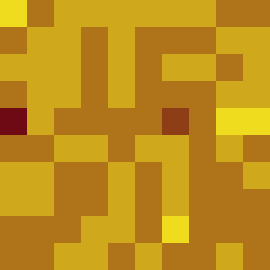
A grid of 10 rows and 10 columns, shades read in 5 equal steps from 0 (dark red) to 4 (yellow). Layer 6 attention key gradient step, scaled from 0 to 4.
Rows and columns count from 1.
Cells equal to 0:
1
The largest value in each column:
4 3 3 3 3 3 4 3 4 4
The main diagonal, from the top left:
4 3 3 2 2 3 3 2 2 2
